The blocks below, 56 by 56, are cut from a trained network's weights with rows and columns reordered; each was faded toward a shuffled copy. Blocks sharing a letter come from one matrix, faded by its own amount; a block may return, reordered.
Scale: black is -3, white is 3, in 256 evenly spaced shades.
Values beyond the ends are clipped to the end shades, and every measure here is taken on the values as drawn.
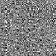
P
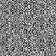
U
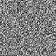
U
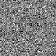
P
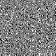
P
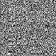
P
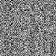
U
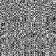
U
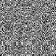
U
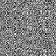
U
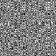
U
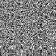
U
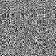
U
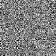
P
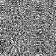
U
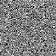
P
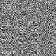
U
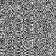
U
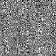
P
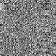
P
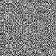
U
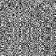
U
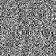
P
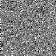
P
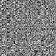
U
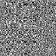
P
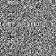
U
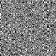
P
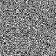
P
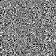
P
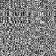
U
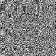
U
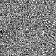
P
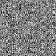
U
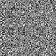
U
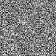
P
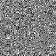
P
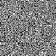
P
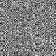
U
